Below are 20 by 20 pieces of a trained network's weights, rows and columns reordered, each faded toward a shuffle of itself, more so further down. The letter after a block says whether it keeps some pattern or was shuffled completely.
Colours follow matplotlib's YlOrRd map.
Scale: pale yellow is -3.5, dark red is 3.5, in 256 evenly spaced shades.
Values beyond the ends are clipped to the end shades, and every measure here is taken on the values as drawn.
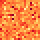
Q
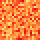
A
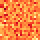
A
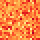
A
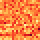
A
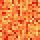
A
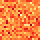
Q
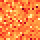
Q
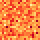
A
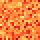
A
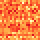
A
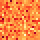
Q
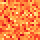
Q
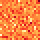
Q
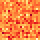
A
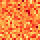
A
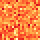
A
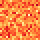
A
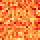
A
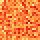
Q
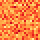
A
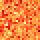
Q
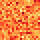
Q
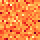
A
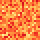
Q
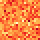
Q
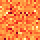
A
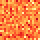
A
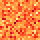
Q
